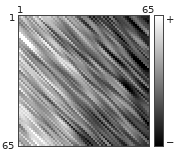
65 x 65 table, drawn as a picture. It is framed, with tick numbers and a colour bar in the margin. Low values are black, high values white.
Average level on the scale: 50%. Slope: up to the left. Histogram: bell-shaped. Grain: diagonal, down to the right.
